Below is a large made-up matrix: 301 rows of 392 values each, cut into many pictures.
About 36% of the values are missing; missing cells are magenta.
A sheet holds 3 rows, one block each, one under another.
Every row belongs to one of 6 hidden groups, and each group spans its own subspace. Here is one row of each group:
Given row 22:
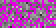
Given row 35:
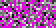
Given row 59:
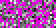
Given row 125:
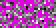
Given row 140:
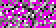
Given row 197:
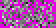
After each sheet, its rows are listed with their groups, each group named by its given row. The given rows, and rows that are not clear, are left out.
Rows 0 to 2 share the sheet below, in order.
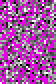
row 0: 59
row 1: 35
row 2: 22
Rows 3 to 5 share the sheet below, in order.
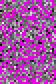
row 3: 59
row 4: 22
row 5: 35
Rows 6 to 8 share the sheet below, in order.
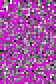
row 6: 59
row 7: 22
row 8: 22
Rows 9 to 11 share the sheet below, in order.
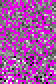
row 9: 140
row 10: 35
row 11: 197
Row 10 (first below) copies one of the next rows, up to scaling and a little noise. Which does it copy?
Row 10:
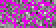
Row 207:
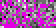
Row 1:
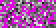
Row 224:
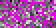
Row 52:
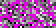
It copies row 224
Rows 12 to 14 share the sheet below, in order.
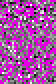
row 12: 125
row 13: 35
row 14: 22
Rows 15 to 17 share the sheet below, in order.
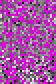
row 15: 22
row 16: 59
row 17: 197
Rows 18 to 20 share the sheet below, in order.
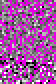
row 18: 59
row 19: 125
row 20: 125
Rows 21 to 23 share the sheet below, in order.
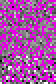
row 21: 22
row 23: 140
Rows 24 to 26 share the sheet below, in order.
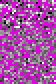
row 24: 35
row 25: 22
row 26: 59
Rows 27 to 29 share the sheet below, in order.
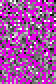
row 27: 59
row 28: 140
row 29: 197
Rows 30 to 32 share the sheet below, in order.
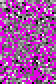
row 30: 125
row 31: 59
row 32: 22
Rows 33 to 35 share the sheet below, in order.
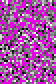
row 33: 197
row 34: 22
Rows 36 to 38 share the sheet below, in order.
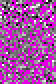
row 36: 197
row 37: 140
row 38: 197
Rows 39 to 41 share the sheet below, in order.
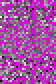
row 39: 22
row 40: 197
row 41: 59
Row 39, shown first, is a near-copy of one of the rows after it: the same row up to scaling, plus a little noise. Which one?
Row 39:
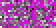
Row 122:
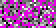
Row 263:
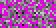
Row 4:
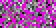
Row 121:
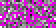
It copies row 121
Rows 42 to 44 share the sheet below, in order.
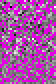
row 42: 35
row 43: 197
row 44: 197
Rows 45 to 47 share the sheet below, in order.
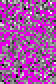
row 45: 59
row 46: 35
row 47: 197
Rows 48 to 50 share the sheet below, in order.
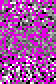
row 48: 125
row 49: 197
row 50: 140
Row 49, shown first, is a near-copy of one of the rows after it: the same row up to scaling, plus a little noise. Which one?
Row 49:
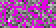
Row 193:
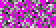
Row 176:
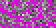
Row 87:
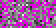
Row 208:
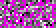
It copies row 193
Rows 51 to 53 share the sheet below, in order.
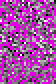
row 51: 59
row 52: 35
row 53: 35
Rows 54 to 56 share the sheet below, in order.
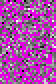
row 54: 59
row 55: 140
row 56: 197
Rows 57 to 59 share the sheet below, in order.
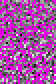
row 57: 59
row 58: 125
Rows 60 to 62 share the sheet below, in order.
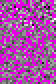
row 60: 140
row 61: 35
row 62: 59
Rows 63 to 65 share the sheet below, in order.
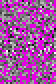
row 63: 59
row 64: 59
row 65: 59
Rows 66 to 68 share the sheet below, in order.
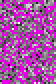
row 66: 35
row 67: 22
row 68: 35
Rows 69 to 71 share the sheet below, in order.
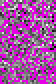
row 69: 140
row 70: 140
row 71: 35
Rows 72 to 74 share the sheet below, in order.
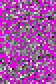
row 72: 125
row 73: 22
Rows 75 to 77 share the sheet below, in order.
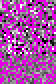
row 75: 125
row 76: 35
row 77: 197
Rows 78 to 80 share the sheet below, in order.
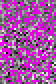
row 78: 22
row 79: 197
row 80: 140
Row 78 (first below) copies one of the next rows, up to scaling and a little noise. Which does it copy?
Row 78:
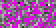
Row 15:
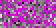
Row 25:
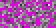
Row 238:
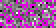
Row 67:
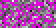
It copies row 25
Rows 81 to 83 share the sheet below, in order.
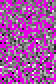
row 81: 59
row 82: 22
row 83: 59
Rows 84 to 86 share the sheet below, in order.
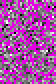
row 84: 140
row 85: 197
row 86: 22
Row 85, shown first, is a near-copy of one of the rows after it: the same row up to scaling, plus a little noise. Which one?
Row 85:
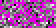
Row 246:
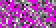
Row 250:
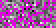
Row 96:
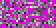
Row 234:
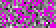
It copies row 234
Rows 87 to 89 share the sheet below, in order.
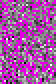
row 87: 197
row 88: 140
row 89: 197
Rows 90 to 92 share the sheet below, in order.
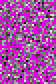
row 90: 35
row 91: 59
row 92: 197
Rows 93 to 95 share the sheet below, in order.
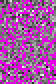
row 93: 197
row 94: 59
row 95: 140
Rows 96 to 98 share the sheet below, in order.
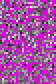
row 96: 197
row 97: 140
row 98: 59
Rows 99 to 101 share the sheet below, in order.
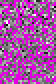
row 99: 140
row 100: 59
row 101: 59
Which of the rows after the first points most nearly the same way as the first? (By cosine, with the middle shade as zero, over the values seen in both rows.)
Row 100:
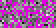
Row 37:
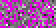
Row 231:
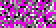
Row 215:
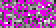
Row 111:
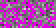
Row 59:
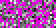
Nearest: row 231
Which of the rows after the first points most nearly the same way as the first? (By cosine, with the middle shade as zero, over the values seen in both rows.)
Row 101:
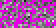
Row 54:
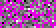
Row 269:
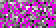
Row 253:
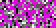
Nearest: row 54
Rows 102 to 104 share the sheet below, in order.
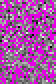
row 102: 125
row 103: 197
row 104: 140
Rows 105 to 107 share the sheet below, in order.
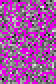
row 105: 35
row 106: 140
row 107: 59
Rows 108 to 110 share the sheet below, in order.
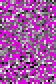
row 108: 35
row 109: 35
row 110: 125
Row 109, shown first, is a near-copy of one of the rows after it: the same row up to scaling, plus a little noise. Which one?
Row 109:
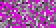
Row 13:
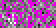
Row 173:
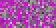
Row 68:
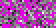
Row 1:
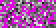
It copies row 1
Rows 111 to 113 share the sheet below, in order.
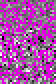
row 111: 59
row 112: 22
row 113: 59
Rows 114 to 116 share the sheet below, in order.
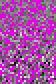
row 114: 140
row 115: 125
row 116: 140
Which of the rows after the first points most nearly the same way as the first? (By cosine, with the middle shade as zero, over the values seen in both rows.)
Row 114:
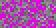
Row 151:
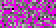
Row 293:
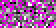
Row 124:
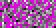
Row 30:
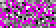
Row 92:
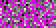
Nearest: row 124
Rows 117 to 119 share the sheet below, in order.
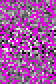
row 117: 22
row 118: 140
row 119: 140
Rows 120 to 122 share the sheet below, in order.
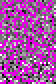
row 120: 140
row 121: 22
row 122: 22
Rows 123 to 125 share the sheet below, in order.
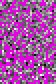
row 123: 59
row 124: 59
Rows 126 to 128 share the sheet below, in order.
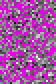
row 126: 35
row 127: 35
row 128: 125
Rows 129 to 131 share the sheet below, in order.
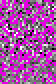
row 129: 140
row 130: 197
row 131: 197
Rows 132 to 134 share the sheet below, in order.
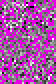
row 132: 197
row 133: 59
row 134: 197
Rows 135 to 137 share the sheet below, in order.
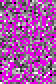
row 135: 125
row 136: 59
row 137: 197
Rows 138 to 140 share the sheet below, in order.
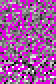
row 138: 125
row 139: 59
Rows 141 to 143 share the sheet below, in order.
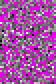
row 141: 22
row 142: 197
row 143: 59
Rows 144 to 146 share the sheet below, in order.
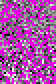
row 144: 197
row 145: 35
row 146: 35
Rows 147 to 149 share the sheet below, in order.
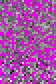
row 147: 197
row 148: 197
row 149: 22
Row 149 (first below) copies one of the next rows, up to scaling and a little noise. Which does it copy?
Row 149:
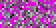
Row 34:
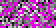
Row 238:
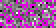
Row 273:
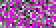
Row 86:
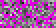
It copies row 273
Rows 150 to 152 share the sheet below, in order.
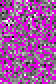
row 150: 140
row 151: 140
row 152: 125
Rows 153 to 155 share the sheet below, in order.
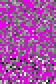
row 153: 59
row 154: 197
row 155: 125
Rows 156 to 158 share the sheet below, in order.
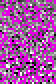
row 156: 125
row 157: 35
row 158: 125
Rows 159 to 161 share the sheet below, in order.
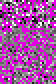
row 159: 59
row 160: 35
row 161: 59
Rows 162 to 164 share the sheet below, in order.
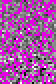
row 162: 59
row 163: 35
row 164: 125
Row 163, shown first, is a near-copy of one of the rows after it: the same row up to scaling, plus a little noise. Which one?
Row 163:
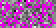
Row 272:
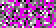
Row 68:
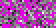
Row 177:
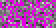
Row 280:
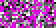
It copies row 272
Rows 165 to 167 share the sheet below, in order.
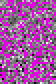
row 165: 35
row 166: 59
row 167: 22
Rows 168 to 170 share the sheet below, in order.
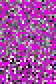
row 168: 140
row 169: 59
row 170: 22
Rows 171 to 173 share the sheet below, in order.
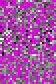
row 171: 22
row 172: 59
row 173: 35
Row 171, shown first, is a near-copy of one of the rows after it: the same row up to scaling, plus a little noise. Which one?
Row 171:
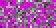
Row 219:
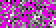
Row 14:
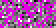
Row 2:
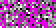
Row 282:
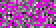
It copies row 14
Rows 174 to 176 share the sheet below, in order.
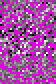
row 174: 22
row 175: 125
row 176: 197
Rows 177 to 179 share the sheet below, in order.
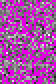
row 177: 35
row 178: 140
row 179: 22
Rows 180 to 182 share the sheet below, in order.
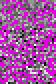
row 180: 140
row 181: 22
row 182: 22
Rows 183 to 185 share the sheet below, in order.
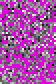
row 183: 140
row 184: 140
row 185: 22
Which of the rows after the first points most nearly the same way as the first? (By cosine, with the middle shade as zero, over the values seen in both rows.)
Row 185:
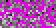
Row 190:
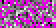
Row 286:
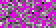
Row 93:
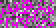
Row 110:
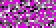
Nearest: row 110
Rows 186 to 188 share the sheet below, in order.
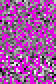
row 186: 59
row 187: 59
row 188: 140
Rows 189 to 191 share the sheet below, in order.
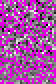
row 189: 125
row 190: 197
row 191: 125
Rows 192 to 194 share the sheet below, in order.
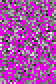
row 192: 59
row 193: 197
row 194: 22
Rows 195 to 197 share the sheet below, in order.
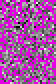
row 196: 59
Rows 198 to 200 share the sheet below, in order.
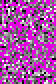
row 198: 140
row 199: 22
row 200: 140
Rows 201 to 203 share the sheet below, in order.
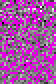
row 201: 59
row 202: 140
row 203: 197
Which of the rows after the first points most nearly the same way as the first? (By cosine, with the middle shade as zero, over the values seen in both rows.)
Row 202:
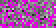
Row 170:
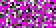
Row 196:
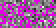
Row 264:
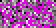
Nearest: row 170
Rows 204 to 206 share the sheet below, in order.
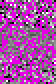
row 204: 35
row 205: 197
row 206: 140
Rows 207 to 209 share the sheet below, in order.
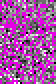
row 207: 35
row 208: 197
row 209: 35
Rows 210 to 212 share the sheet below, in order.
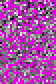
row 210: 125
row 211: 125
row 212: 125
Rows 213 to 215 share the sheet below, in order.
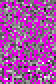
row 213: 125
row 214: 197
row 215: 59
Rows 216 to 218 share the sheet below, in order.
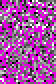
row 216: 125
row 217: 140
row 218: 35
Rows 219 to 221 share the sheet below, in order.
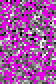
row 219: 22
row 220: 125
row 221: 140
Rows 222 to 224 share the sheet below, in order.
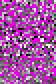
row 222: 59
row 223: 125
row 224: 35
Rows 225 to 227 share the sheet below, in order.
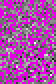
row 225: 22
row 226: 140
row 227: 35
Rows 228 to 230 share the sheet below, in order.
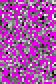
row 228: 140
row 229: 140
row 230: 140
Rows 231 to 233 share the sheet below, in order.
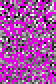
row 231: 197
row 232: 140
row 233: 140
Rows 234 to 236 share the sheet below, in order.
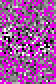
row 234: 197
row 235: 140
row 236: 125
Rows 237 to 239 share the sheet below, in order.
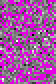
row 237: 22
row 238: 22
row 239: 59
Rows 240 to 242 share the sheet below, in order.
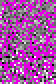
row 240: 197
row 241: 35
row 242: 22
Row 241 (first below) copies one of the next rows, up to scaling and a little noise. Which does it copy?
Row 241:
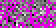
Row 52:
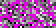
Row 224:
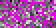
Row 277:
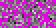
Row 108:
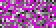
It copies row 52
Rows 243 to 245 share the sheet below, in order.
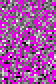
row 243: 197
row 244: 35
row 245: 59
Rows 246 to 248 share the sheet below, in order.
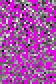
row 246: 197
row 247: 59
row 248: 140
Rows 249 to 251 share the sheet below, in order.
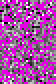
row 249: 59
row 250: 197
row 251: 197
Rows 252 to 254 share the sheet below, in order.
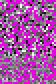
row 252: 125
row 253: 59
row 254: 59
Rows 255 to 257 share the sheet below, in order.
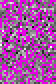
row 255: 125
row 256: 197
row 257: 35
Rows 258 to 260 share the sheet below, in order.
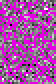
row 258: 22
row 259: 59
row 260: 59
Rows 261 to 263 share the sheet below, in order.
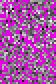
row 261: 140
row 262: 140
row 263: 22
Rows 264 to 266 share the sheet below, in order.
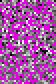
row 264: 35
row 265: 197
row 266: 197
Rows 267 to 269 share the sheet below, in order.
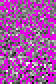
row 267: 140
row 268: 22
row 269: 125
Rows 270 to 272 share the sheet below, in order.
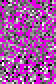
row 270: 197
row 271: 140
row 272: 35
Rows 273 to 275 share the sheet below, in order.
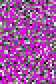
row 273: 22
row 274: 59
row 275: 140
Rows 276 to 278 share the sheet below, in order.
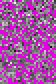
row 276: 59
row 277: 35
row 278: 35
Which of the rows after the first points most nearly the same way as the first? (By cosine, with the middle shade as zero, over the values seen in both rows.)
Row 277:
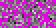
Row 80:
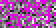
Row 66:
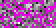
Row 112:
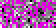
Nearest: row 80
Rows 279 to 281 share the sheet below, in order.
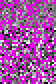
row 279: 197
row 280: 35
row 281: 140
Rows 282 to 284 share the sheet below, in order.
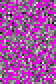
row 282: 22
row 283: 35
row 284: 59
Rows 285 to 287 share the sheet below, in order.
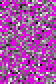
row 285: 125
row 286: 35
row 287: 125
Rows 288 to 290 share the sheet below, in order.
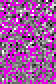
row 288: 197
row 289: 59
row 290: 59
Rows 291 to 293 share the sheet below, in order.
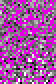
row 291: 197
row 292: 125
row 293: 125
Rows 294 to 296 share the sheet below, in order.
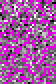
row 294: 140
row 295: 125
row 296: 197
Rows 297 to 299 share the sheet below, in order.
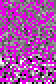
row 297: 35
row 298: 59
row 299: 125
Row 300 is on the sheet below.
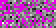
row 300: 59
